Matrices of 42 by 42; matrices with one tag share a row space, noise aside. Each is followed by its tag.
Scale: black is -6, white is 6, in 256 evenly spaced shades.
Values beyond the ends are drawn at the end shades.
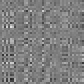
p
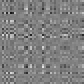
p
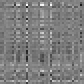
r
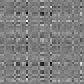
r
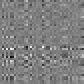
p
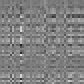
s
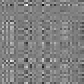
p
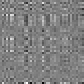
p
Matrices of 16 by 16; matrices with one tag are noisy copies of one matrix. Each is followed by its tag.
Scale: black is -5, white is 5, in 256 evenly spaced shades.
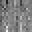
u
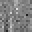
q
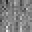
u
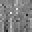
q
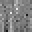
q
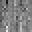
u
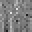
q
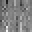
u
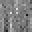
q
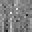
q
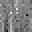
q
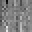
u
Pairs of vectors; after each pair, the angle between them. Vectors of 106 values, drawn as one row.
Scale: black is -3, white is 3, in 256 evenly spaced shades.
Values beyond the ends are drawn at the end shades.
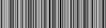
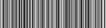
partly opposed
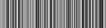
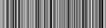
nearly parallel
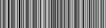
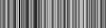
partly aligned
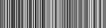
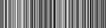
partly opposed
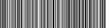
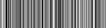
partly opposed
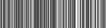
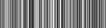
partly opposed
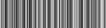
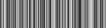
orthogonal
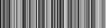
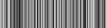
partly opposed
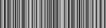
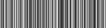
nearly opposite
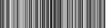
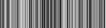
nearly parallel
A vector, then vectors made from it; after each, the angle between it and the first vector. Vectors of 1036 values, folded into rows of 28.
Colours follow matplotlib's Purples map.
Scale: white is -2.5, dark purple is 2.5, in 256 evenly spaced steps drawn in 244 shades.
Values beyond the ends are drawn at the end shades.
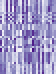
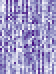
nearly parallel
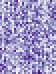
partly aligned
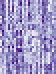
nearly opposite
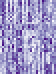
nearly opposite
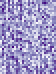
partly opposed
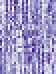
nearly parallel
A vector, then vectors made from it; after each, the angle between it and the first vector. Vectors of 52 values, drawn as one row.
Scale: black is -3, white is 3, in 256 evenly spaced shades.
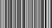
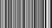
nearly parallel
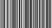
partly opposed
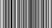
partly aligned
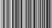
partly opposed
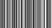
nearly opposite
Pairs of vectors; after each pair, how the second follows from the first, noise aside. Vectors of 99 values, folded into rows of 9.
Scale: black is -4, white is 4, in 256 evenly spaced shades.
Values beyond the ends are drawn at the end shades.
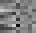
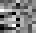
scaled up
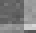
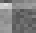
reversed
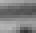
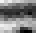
scaled up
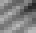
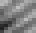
reversed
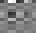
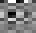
scaled up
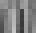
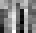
scaled up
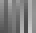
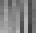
negated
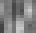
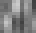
reversed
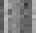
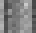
negated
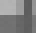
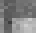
reversed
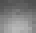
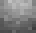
reversed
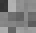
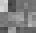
negated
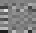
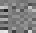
negated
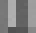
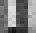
scaled up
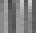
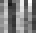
scaled up
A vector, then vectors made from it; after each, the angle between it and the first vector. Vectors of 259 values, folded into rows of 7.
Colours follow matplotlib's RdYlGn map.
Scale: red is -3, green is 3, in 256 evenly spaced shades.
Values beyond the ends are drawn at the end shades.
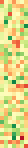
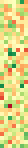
orthogonal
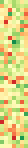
nearly opposite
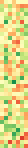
nearly parallel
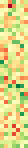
partly opposed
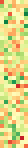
nearly parallel
